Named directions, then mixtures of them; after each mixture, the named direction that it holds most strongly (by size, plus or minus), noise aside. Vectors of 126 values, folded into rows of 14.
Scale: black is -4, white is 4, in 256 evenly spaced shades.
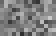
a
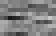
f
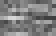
f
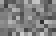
a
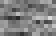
f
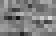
f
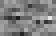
f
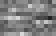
f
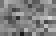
a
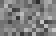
a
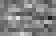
f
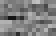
f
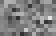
a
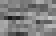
f
